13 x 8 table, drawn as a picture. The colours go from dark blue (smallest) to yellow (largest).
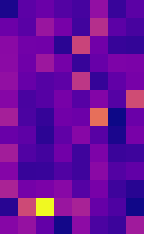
Average level on the scale: 20%. Roughest part: bottom left. Ninth with the highest average: bottom left.
